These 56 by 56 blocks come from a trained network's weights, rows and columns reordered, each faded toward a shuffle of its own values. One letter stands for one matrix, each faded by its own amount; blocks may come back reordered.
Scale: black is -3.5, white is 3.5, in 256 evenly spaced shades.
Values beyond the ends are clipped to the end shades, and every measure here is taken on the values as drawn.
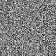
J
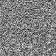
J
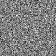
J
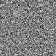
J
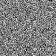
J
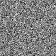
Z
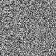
J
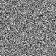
J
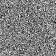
Z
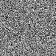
Z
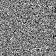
Z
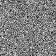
Z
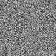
J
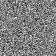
Z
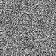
J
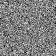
Z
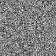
J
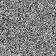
Z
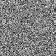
J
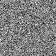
Z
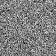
Z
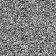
J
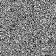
Z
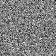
Z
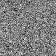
Z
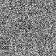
J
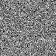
Z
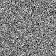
Z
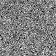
Z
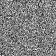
Z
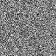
J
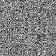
J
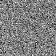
Z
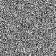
J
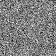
Z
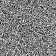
Z
